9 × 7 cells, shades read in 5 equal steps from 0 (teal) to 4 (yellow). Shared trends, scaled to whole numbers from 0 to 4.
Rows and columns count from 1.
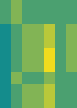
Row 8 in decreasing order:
3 2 2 1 1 1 0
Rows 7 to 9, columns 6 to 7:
1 1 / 1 1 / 1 1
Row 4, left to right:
0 1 2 2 3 1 2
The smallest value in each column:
0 1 1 1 1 1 1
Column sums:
2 12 15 15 24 9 13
